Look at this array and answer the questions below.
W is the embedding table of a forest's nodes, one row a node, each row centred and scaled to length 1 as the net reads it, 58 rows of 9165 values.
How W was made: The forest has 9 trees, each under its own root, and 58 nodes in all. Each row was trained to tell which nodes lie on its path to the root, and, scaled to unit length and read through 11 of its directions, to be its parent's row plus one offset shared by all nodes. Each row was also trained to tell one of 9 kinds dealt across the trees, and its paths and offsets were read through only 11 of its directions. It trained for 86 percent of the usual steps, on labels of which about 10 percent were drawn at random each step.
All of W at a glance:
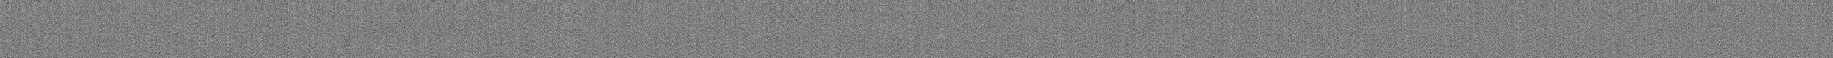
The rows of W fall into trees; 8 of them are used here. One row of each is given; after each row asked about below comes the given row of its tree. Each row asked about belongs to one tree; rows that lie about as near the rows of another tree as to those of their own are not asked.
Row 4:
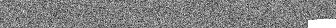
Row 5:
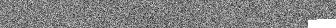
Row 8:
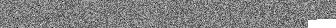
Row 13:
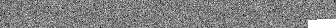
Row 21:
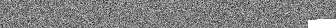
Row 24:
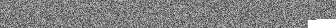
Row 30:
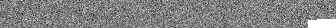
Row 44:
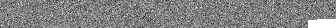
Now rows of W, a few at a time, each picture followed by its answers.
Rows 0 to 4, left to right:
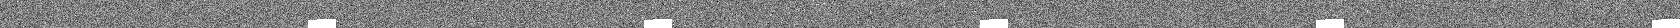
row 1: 44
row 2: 44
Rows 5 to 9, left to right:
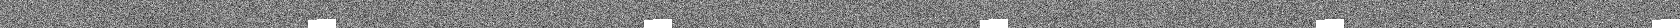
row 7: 24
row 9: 8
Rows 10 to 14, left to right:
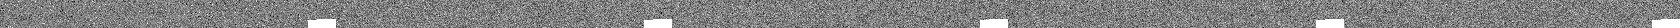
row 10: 8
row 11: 13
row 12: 21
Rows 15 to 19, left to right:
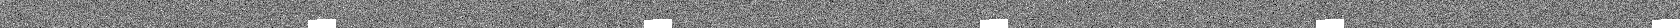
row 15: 44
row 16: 44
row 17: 13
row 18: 4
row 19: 21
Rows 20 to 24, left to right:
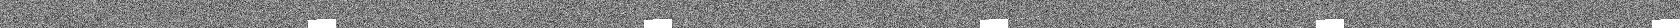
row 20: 8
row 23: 13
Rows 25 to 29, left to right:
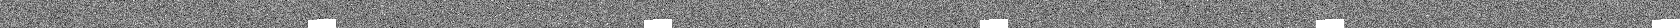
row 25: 4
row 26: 8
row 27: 24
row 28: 13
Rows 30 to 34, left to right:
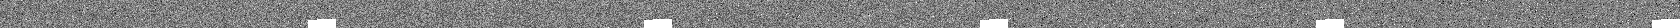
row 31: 8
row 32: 4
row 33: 21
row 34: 13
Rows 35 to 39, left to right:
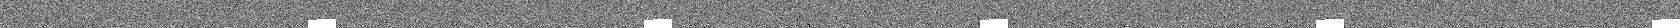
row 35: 8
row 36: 4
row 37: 13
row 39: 44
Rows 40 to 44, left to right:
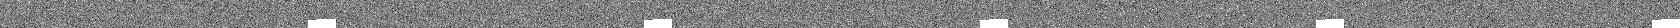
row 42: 8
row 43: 13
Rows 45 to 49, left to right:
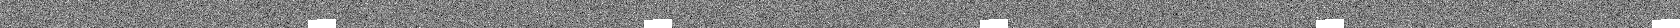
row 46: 8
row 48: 30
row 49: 44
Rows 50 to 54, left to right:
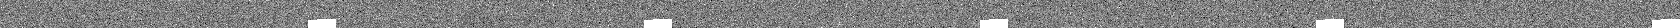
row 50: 13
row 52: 44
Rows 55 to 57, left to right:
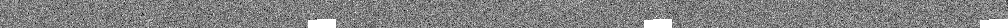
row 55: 30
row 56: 44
